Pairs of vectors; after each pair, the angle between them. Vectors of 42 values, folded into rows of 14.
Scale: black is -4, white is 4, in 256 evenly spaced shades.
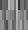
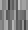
nearly opposite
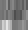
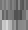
nearly parallel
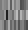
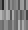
partly opposed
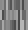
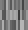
nearly parallel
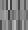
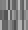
nearly opposite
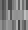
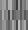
nearly opposite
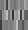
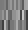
partly aligned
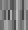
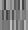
orthogonal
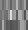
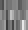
partly aligned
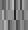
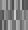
nearly opposite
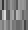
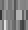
partly aligned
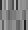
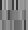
nearly parallel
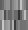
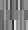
partly opposed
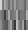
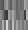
orthogonal
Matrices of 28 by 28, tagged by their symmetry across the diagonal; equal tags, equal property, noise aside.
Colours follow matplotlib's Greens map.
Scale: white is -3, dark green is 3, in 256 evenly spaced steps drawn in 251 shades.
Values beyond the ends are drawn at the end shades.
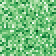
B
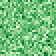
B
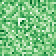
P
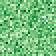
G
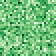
G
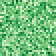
G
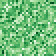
P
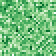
P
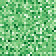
G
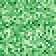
B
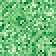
P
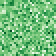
G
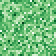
P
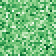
B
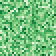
B
